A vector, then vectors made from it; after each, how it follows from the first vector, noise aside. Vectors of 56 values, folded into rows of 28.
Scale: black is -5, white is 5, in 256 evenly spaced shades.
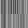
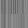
shrunk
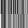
scaled up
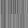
shrunk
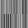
wrapped around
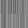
shrunk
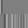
partly zeroed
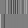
partly zeroed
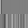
partly zeroed
